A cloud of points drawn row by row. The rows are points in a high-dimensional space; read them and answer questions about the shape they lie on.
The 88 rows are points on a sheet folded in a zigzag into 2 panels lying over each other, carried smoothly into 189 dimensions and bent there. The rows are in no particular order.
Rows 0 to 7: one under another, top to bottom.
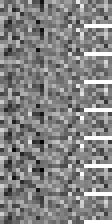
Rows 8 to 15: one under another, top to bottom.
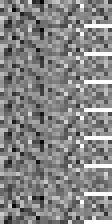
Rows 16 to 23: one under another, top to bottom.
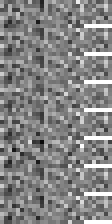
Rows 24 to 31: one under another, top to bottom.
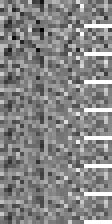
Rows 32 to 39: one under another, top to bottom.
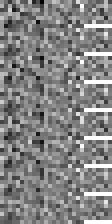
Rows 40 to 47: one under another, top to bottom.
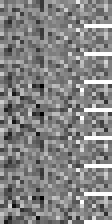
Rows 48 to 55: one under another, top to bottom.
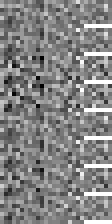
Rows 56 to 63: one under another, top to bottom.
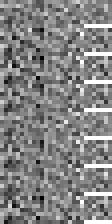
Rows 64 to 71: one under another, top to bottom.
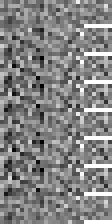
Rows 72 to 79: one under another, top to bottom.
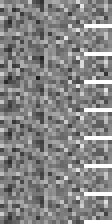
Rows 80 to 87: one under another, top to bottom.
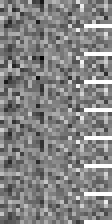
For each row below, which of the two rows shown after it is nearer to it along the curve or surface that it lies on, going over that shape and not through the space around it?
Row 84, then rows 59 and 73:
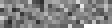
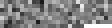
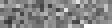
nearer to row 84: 59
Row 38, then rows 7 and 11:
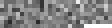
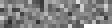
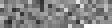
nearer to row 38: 11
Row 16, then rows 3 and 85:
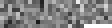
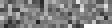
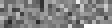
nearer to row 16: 85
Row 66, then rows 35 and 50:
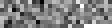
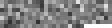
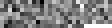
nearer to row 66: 50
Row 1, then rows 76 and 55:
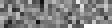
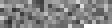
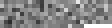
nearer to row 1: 55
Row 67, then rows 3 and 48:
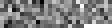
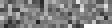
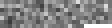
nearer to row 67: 3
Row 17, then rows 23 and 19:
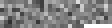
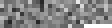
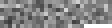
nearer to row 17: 19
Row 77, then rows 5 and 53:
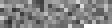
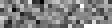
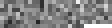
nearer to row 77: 5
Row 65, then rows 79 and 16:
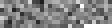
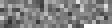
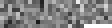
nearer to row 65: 79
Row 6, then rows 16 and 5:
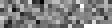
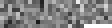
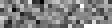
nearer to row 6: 5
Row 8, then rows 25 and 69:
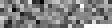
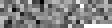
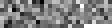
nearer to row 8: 69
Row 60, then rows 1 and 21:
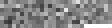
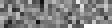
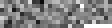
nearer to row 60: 1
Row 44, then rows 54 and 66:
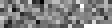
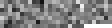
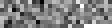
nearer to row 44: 54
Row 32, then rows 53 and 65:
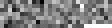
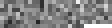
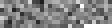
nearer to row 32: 65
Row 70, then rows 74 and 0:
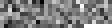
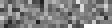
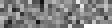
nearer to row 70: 74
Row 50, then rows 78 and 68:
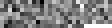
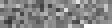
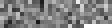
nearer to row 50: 68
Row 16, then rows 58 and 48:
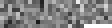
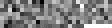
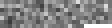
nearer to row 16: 58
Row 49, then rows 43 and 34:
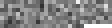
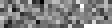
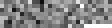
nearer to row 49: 34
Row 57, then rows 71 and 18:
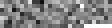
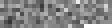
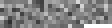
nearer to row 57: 18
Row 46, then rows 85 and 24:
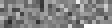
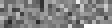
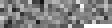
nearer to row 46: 85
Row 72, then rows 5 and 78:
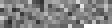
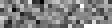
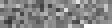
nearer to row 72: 5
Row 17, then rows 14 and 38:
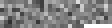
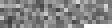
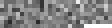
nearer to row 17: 14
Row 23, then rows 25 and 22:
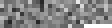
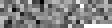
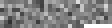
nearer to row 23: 25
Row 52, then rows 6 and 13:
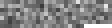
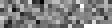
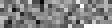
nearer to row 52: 6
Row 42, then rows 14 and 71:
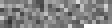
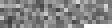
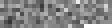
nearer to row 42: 14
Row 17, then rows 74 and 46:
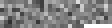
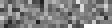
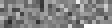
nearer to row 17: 74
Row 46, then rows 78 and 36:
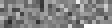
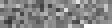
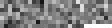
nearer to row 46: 78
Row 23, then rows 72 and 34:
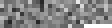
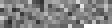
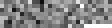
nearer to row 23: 34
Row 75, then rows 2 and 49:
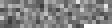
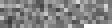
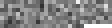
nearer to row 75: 2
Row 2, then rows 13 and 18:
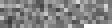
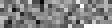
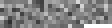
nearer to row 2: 18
